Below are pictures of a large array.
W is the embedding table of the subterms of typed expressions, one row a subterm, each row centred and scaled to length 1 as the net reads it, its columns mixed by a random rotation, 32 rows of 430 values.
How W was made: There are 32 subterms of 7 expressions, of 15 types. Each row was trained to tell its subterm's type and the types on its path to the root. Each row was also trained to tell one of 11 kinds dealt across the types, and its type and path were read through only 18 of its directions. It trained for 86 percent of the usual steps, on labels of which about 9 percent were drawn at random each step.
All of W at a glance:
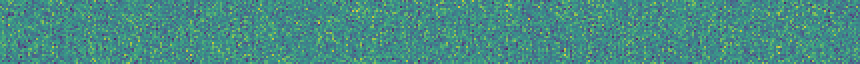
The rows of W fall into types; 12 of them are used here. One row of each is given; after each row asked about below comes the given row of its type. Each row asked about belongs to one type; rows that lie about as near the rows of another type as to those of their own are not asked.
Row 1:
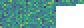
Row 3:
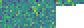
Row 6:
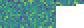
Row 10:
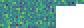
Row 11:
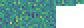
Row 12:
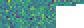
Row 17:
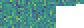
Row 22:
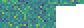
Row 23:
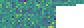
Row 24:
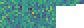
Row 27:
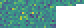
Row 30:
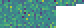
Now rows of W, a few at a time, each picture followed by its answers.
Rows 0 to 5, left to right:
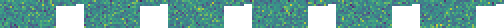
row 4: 17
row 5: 1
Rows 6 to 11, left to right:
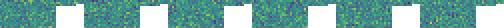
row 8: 10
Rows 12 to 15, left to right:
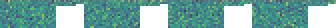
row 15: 23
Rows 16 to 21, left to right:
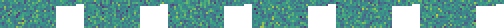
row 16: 10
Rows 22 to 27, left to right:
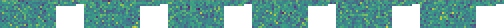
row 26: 23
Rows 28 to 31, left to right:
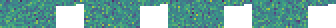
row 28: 10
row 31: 1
